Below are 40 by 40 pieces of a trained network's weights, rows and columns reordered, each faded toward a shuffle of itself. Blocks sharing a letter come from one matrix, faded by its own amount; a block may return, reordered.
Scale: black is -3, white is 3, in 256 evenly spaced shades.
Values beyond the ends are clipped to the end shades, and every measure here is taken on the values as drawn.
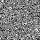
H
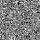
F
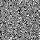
F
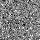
H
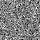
H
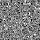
F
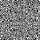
F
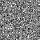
H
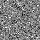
H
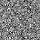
F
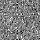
F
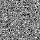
H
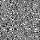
F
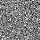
H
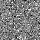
H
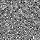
H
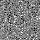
F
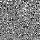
F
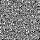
H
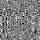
F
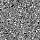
H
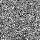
H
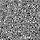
F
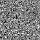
F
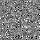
F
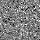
F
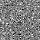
F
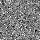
H
